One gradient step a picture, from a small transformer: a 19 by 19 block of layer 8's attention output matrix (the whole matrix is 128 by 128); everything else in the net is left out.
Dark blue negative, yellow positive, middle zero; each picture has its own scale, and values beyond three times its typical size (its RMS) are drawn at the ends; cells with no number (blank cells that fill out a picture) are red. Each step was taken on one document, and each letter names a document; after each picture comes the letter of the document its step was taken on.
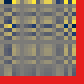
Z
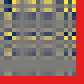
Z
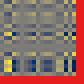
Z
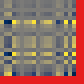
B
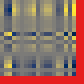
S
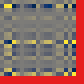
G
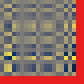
G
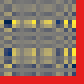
B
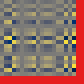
G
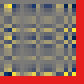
G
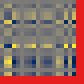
S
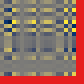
Z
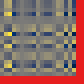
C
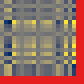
B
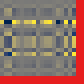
B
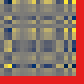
Z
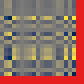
S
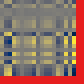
B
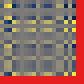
G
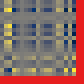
C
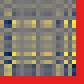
B
